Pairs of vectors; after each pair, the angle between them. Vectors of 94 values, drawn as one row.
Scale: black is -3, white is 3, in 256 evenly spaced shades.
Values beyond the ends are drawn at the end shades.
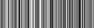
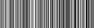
orthogonal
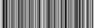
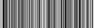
nearly parallel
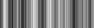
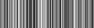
partly opposed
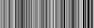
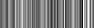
nearly opposite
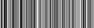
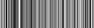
partly aligned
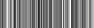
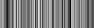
nearly opposite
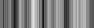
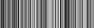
partly aligned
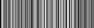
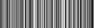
partly aligned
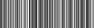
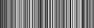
partly aligned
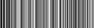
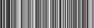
nearly parallel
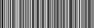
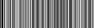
nearly parallel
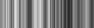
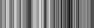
nearly parallel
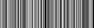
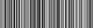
partly opposed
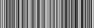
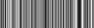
partly opposed
